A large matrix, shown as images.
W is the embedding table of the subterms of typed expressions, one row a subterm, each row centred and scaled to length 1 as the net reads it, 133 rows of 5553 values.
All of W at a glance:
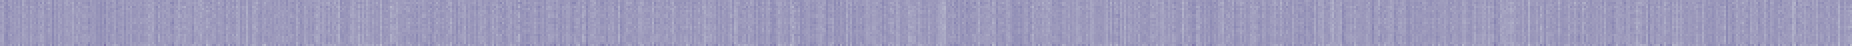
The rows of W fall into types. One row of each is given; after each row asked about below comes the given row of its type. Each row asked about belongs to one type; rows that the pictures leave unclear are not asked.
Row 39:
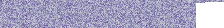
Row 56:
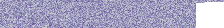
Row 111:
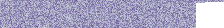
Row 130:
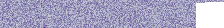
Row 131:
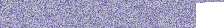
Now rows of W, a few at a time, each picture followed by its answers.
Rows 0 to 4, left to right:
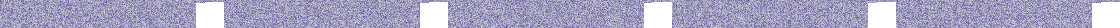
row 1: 56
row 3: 111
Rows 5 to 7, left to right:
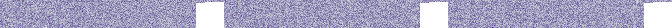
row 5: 56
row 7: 39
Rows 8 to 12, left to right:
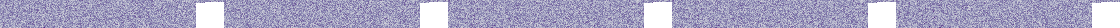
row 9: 39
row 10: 39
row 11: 39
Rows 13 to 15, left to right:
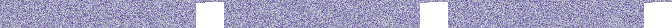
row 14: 130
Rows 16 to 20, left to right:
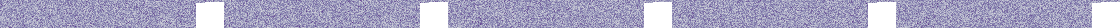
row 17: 111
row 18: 56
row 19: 56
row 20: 111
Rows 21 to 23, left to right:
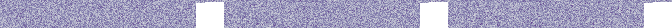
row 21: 130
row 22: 56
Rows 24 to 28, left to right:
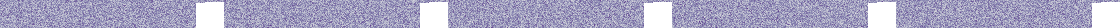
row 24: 131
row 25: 39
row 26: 130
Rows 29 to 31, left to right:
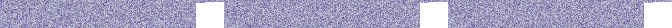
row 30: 111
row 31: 130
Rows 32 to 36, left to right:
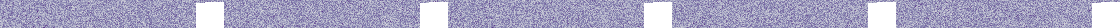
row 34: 130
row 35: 111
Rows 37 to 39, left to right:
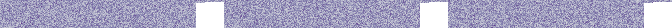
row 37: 111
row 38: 56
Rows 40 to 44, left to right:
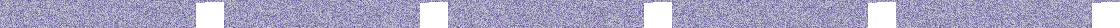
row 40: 111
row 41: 111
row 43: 131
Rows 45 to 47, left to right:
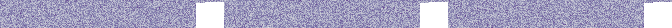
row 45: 131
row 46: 111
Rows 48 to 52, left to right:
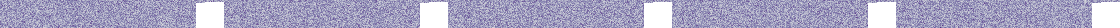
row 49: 131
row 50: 56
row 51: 111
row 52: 39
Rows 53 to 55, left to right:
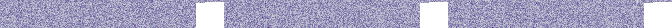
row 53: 131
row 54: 130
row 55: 39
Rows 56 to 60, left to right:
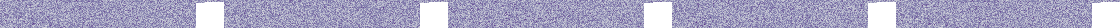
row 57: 131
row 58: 130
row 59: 130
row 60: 56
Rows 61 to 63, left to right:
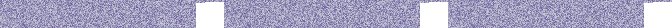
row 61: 39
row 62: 130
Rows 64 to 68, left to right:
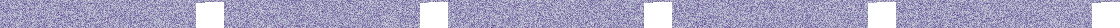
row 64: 130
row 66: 130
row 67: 130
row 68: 130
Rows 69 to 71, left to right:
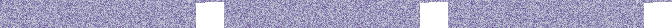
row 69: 39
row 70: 130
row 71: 39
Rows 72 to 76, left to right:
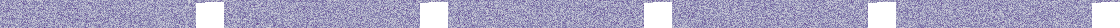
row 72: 39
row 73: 56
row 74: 111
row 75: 56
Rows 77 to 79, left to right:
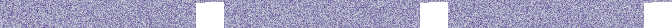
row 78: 131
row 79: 130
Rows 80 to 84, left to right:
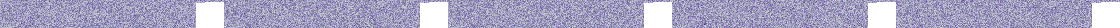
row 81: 131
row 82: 111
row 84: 131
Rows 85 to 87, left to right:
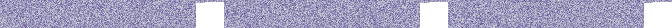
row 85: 130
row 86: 131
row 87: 56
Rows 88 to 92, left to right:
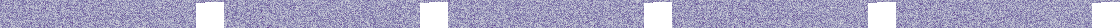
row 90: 39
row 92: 130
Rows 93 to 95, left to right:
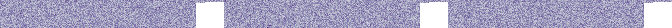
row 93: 131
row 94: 130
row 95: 56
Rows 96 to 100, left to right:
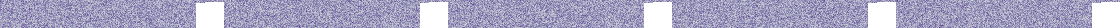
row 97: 111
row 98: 111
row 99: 131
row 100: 130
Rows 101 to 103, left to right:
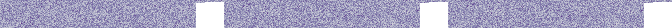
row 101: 111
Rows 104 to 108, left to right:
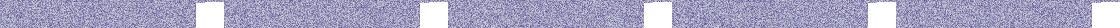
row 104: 56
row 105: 131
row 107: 56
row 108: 111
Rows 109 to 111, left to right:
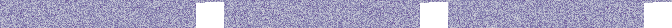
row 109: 131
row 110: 111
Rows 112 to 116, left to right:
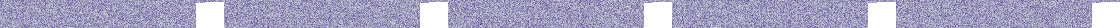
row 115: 111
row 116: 131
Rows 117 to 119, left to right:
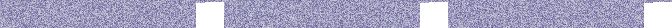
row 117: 111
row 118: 111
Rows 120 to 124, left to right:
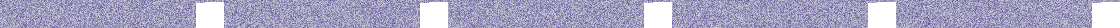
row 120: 130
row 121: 131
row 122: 111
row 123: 111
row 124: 56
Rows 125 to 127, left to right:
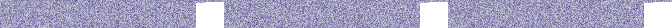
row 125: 111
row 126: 130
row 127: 130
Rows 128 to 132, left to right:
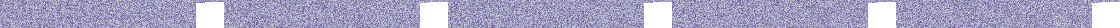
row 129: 130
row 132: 39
